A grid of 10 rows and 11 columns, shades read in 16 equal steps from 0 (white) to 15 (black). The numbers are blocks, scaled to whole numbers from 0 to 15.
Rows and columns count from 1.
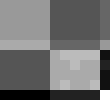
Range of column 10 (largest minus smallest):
9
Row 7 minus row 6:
0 0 0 0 0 0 1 0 1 1 -1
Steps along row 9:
same same same same down down up same down up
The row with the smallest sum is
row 5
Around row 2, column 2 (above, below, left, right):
6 6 6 6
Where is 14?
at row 6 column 11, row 8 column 11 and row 9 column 11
